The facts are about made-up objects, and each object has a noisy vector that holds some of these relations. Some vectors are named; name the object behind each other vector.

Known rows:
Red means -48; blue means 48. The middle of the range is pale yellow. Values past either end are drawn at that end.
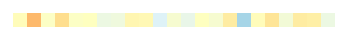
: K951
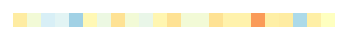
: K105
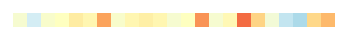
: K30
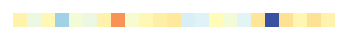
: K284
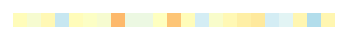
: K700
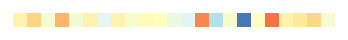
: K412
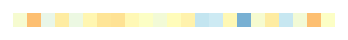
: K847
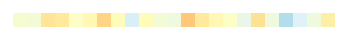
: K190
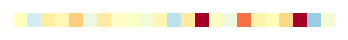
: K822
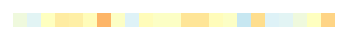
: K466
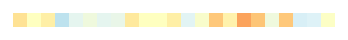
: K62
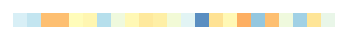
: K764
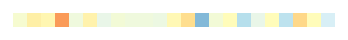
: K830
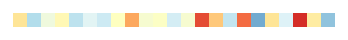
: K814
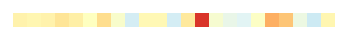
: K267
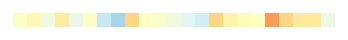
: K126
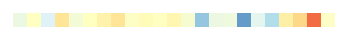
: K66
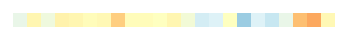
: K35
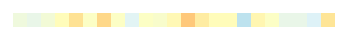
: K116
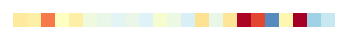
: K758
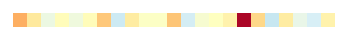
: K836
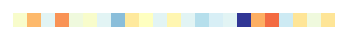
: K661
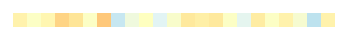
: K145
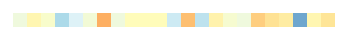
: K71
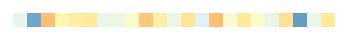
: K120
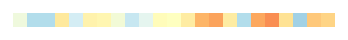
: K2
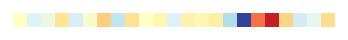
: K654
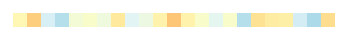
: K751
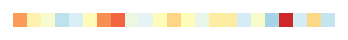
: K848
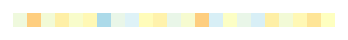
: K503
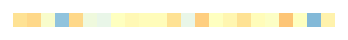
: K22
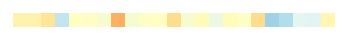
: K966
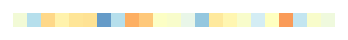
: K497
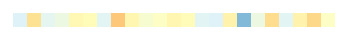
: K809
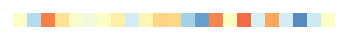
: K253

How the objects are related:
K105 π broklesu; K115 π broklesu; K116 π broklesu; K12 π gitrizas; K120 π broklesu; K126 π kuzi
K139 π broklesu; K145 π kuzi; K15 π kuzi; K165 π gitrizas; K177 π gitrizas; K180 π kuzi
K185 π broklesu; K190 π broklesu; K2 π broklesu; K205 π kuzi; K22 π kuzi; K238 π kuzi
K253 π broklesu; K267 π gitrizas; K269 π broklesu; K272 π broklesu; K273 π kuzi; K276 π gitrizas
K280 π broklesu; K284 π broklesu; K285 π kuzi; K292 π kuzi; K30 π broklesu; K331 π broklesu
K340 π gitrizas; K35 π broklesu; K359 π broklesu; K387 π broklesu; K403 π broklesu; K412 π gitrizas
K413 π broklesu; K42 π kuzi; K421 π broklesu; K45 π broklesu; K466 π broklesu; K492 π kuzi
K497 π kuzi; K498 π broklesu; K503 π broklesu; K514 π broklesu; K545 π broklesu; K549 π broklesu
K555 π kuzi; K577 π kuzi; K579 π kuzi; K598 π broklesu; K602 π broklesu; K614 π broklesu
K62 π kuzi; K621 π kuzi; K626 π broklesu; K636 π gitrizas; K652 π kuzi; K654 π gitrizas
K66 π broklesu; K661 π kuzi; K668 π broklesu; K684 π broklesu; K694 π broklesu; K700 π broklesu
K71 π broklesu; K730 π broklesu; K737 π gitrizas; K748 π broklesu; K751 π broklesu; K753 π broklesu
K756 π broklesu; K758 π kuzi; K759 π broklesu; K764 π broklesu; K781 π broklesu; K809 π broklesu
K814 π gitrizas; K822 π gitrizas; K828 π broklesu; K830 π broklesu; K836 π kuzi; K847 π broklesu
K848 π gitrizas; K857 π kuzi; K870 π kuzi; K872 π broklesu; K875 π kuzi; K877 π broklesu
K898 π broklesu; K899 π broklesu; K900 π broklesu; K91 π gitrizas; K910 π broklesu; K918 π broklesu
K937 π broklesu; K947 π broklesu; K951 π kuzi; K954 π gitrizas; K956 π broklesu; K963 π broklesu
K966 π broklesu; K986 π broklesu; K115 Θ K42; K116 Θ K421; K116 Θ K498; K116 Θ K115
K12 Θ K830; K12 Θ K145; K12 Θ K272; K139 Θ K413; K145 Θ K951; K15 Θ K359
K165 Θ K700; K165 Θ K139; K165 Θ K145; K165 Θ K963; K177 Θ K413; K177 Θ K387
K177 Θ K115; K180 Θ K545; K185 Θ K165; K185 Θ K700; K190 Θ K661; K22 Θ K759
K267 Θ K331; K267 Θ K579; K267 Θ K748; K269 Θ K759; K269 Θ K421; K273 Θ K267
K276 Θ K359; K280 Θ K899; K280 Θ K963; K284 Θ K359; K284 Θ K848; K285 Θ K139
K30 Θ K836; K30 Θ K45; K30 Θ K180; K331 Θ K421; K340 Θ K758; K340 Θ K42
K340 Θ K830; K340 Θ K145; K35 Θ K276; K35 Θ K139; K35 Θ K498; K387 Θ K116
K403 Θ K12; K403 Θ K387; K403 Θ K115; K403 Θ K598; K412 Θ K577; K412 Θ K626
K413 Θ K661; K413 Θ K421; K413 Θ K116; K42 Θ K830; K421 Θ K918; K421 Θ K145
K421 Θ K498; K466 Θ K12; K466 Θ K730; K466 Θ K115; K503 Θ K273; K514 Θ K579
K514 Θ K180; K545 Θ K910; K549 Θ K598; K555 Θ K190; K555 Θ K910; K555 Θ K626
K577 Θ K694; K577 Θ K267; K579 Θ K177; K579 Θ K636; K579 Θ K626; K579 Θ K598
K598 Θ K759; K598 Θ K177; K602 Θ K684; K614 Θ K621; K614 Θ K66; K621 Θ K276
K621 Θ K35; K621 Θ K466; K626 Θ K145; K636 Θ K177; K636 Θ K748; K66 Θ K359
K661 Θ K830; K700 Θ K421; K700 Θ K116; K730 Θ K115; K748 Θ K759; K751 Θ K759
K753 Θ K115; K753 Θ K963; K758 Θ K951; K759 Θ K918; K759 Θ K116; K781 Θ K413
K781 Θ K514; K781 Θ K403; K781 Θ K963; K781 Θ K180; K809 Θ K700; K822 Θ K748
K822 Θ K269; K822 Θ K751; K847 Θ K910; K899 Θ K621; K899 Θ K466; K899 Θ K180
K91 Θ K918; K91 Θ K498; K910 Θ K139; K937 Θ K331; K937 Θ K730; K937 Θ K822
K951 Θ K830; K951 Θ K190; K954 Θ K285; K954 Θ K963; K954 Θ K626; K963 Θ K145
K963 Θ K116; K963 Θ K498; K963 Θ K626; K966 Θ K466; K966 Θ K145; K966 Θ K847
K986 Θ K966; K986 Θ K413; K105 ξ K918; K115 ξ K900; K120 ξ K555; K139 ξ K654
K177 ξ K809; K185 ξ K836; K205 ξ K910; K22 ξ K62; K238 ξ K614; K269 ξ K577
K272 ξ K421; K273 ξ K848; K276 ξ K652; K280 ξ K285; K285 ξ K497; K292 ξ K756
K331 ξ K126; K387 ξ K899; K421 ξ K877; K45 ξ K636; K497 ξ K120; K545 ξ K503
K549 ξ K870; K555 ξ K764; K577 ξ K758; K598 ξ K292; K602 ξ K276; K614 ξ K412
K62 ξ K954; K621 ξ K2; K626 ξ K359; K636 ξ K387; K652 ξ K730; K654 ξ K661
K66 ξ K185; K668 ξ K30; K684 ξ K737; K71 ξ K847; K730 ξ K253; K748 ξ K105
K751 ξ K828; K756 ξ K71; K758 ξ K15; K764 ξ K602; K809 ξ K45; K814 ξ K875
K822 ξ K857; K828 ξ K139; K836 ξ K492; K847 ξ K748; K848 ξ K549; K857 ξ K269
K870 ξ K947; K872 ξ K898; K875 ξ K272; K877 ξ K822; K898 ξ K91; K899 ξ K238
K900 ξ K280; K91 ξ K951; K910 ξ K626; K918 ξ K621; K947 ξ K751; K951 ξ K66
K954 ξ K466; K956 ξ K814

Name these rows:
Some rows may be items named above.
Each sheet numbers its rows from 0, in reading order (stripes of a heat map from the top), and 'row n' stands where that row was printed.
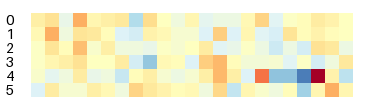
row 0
K180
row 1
K579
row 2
K626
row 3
K694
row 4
K272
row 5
K781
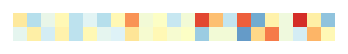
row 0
K814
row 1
K828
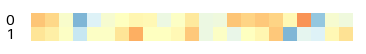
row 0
K870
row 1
K899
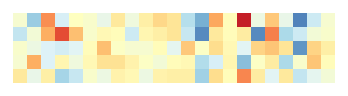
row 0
K602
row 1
K730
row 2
K947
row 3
K847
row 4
K684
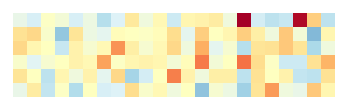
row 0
K877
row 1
K22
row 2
K91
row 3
K30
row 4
K918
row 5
K828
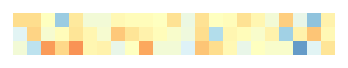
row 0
K22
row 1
K781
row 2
K555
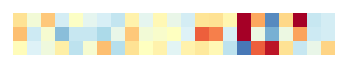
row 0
K857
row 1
K875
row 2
K654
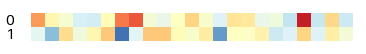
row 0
K848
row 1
K900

